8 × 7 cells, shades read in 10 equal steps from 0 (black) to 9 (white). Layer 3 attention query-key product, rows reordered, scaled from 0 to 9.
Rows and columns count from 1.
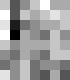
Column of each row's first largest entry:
5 1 1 1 1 6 3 1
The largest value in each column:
9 5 7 7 9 8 7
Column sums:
57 26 48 42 44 52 45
